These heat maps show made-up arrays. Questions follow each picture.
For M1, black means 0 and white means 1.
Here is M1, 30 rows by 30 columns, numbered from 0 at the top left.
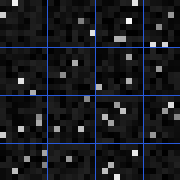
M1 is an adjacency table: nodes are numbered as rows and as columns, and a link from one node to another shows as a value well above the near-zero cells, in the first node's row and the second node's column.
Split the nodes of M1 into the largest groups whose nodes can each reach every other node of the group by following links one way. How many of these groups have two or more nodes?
6
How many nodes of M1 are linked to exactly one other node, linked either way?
10
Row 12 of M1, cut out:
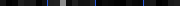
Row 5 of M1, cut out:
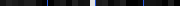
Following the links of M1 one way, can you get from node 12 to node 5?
no
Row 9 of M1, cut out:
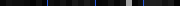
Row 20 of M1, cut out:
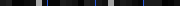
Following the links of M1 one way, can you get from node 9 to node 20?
no
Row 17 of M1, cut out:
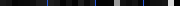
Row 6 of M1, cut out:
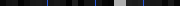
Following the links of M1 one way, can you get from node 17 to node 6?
yes
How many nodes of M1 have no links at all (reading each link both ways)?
4
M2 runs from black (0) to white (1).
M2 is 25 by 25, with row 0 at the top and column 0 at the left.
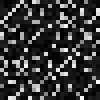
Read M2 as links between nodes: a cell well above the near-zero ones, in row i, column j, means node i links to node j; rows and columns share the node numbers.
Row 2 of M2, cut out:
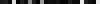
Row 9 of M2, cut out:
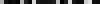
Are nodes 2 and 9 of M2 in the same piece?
no
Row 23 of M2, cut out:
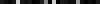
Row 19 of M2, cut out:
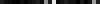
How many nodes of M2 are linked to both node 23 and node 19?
2
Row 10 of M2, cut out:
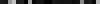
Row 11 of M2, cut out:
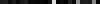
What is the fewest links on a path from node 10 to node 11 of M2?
5
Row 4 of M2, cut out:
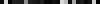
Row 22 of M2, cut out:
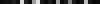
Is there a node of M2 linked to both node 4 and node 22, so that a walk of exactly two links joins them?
no
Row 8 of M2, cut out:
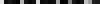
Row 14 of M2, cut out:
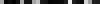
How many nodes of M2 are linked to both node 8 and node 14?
6
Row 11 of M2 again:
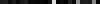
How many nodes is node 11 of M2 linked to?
3
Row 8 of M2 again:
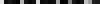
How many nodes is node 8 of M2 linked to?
7
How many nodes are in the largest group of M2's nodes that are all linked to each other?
7
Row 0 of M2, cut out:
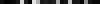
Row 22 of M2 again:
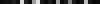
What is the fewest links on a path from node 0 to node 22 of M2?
2
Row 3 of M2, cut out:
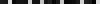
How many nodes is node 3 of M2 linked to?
6
